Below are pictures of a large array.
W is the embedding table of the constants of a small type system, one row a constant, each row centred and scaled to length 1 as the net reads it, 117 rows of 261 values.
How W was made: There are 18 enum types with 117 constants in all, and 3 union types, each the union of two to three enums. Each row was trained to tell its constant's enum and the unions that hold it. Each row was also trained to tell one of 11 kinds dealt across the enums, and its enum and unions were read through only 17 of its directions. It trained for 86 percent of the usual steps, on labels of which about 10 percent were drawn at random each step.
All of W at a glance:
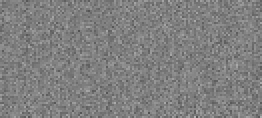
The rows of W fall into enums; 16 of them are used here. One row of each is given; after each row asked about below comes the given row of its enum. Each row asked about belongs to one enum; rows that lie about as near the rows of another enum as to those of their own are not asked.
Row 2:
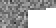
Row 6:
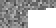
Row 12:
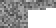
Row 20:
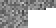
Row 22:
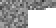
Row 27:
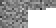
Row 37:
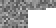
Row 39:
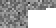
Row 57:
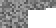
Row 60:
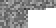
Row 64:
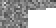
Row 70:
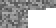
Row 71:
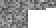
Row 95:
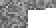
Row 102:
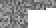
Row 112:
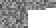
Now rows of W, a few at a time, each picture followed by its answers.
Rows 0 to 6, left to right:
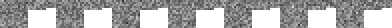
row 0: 20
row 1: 37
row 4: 20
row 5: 22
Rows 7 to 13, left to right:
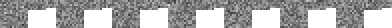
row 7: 39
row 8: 37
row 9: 27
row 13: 112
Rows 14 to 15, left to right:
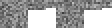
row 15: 64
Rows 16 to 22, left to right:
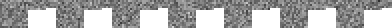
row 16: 12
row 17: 27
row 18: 39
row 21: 95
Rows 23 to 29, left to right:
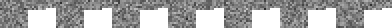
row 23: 60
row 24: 20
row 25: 27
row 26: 39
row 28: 22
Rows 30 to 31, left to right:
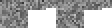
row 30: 112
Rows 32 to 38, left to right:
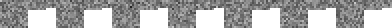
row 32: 37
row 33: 60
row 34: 37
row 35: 57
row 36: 70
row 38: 70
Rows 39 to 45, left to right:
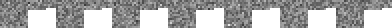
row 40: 70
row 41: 20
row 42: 37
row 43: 70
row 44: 22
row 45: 64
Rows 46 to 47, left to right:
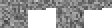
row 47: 57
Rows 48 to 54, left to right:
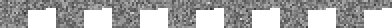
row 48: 57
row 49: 70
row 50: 71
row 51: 20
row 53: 60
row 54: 12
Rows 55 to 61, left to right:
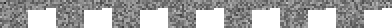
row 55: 102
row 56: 37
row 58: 39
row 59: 60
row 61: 57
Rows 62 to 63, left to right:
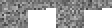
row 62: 6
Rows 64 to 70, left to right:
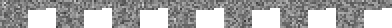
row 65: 95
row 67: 27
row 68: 22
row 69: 112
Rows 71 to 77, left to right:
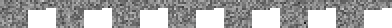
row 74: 2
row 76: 20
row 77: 6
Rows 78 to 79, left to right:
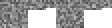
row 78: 70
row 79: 57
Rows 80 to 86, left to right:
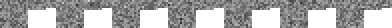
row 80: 102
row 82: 112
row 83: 60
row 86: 60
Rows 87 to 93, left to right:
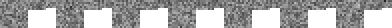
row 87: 112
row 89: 64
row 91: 64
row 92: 102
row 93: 27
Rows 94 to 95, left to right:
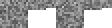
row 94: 2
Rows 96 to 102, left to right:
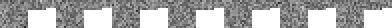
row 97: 6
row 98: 64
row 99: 20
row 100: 112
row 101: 27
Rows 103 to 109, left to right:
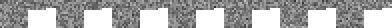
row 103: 102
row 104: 112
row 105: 37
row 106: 2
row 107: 71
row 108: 22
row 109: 27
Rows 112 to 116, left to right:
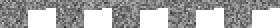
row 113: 39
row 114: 95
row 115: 22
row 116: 70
